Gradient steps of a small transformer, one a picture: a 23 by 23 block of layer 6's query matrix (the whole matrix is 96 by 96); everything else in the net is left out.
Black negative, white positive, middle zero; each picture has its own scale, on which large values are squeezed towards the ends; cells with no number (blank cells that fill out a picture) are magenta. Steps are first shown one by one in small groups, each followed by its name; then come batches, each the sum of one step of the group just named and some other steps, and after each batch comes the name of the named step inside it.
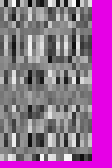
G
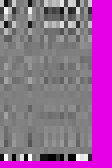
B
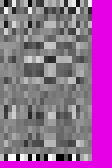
B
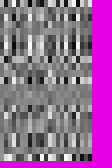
G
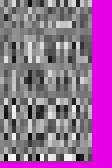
G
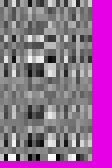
G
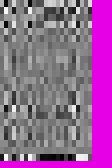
B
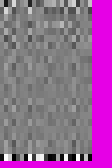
B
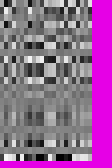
B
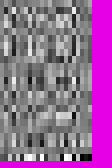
G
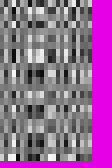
G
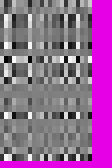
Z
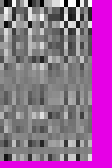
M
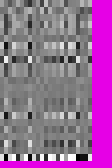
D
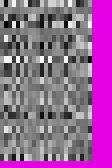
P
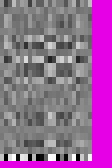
Z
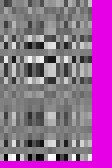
M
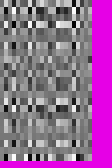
P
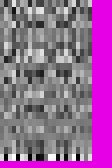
Z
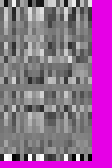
Z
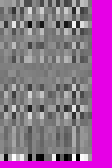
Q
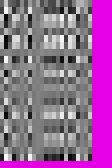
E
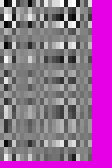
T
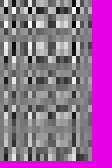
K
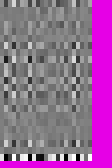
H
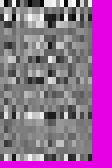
T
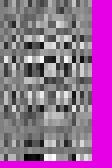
E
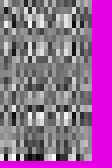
K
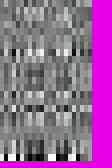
K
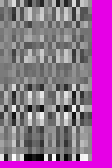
Q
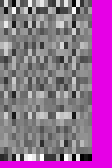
K
